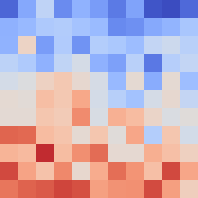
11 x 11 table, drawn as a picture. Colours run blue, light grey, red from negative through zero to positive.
Overall the values sit about 50% of the way up the scale. The ninth with the highest average is the bottom left. There are no regular stripes. The middle left is the smoothest part. The field climbs toward the bottom.
